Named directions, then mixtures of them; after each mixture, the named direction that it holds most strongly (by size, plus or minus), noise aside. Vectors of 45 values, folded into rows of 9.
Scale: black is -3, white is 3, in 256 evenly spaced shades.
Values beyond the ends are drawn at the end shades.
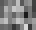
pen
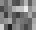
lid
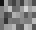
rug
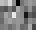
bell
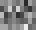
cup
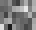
lid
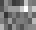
lid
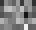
pen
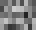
pen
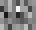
cup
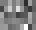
cup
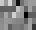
bell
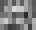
pen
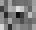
lid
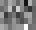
cup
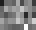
pen
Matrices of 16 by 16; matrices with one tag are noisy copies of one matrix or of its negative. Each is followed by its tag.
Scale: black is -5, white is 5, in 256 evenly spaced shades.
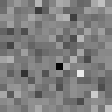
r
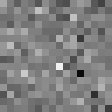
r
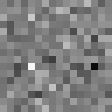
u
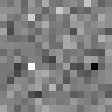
u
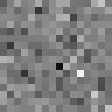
r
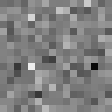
u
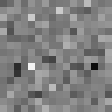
u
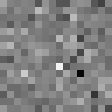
r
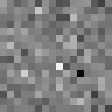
r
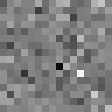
r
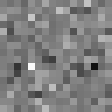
u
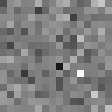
r
